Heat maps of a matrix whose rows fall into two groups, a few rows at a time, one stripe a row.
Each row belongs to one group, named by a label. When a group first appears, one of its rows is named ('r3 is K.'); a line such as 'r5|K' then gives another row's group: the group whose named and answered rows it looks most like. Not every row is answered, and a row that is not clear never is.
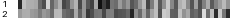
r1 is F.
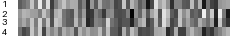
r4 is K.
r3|F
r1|K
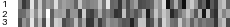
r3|F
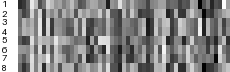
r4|F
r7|F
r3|F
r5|K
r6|F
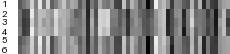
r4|K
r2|K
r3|K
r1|K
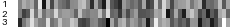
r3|K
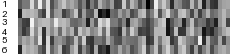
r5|F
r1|K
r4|K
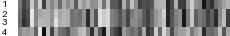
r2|K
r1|K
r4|F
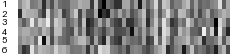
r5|F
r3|F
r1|F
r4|F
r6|K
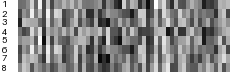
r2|F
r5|F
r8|F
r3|F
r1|K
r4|K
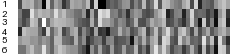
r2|K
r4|F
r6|K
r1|F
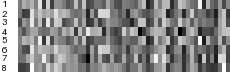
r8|K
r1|F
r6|K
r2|K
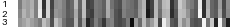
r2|F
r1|F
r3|F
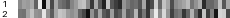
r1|F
